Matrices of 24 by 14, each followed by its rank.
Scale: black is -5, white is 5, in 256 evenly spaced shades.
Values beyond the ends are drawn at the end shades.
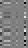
one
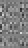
three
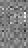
three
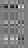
one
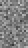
full rank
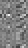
three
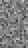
full rank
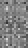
three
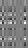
one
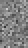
full rank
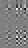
one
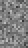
full rank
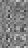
three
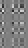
one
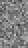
full rank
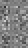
three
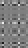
one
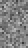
full rank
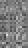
three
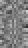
three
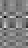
one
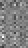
three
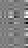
one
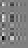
one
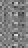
three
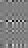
one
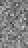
full rank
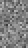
full rank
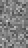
full rank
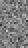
full rank
